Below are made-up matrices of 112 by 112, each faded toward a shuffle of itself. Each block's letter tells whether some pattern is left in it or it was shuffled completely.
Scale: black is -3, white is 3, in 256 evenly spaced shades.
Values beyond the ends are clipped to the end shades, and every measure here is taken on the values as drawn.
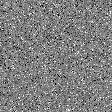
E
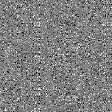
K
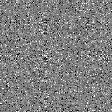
K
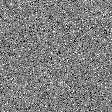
E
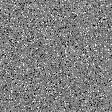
E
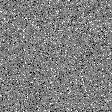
E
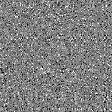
K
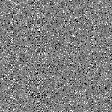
K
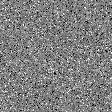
E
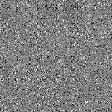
K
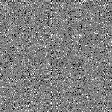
K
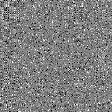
K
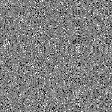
K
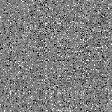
K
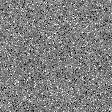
E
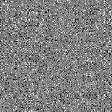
K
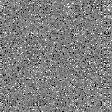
K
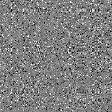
K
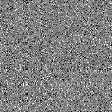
K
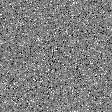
E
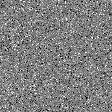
E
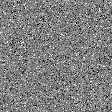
E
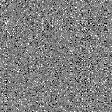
K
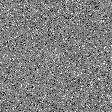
E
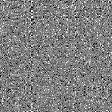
K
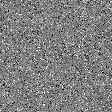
E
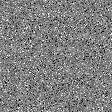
E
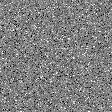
E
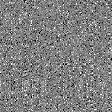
K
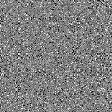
K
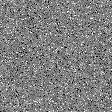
E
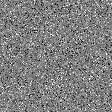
E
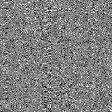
K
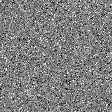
E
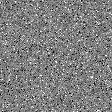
E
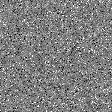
E
